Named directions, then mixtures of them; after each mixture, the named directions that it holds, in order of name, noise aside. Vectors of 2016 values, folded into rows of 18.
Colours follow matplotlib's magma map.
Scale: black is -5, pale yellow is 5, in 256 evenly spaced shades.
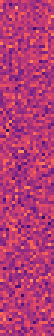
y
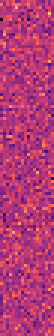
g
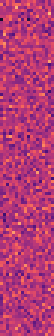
g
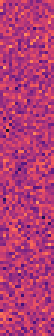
y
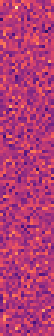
g, y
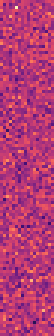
g, y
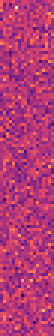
g, y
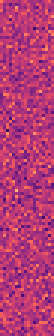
y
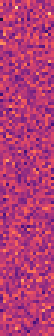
g, y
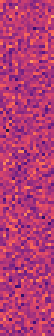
y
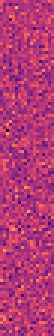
y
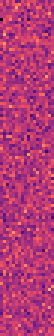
g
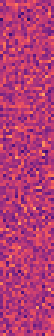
g, y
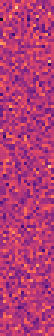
g, y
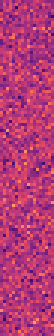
g, y
